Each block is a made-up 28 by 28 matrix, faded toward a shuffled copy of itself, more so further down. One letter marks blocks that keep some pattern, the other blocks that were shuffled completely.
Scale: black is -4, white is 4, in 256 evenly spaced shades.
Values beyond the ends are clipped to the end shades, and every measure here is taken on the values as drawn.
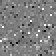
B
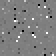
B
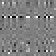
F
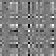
F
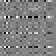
F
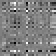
F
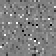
B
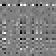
F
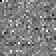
B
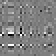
F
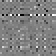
F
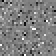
B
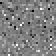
B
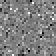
B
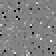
B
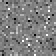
B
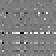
F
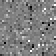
B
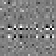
F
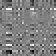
F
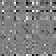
F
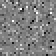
B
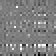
F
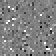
B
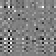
F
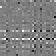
F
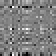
F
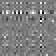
F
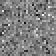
B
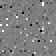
B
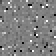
B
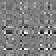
F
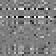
F
